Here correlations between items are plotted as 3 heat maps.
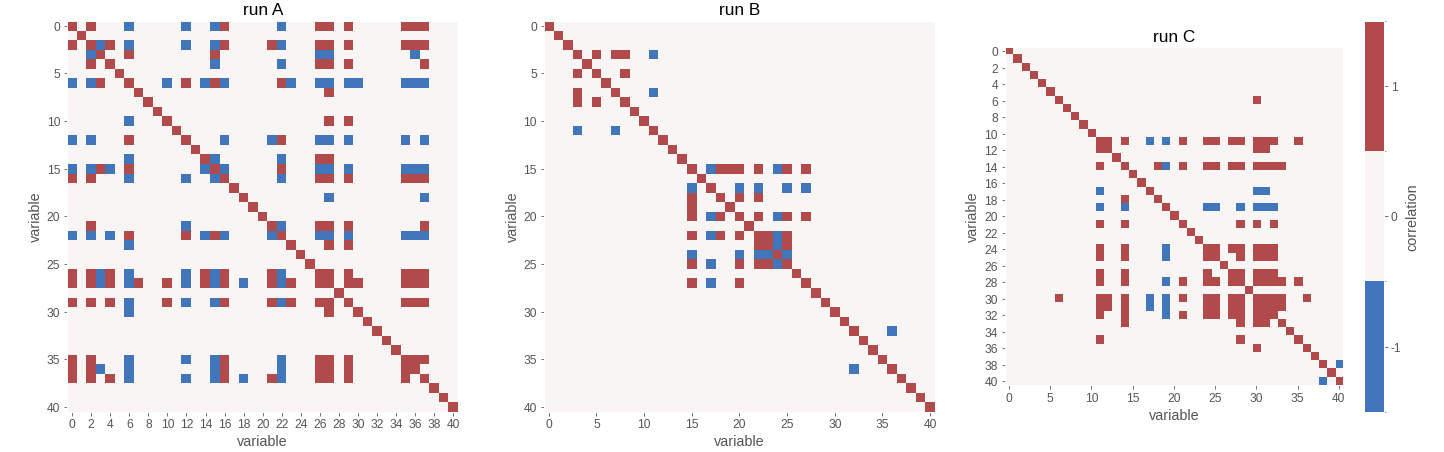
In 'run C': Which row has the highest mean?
30
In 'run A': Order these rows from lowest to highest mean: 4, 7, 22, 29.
22, 7, 4, 29
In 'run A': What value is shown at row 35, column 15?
-1
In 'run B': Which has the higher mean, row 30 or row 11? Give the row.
30
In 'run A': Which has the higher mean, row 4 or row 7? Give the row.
4
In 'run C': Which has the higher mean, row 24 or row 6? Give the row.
24
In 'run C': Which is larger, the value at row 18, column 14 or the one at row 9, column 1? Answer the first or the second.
the first
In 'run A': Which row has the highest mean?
27
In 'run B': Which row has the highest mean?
15
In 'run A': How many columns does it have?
41
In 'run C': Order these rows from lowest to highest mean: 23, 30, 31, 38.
38, 23, 31, 30
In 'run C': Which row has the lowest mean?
19
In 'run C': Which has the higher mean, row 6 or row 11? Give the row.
11
